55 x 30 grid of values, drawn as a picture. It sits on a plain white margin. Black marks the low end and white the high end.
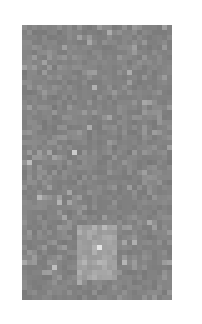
Histogram: skewed, a long tail of high values. Ninth with the highest average: bottom middle. Odd patch: higher, in the bottom middle.
